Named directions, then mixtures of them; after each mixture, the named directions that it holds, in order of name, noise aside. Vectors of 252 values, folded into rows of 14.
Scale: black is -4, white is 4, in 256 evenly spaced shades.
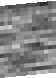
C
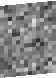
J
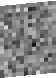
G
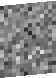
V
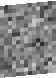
J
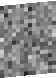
G, V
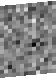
G, J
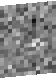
G, J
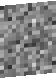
G, J, V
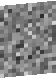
V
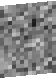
J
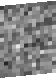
C, J, V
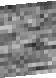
C, J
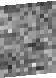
C, J
